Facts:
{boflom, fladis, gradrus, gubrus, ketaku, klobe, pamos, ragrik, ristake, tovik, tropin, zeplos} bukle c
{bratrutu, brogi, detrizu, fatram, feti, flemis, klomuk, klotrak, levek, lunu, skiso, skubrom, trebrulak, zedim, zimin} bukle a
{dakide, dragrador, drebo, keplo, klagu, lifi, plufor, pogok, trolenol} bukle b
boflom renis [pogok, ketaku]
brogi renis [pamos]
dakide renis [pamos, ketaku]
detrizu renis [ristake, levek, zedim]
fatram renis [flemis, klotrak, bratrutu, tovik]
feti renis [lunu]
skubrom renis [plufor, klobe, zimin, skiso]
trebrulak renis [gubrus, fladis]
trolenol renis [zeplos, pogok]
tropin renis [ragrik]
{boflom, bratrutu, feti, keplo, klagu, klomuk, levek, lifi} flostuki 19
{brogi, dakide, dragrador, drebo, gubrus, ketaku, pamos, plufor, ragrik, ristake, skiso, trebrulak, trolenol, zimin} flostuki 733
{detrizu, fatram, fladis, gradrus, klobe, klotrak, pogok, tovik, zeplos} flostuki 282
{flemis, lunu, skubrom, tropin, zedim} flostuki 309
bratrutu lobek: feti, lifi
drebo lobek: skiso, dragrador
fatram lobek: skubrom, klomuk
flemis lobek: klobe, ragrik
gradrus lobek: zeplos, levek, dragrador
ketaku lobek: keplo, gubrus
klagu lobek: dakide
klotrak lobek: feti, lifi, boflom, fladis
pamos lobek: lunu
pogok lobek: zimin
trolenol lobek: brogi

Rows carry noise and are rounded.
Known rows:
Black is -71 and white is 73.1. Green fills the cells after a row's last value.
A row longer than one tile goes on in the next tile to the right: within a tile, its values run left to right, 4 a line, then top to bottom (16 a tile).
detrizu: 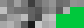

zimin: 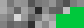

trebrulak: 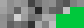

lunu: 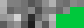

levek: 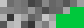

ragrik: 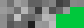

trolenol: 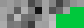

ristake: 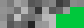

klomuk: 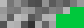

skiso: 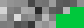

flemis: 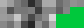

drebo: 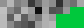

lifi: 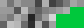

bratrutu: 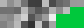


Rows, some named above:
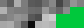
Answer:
klobe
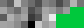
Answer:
fladis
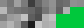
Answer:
detrizu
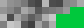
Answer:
klagu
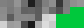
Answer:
gradrus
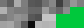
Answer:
klobe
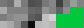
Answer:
tovik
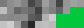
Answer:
pogok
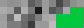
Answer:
plufor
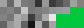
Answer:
boflom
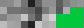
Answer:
fatram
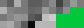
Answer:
klobe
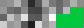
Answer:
klotrak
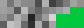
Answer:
lifi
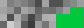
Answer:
keplo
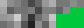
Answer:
zedim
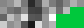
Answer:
klotrak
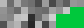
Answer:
feti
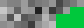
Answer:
dragrador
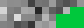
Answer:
skiso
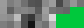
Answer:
tropin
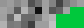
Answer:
trolenol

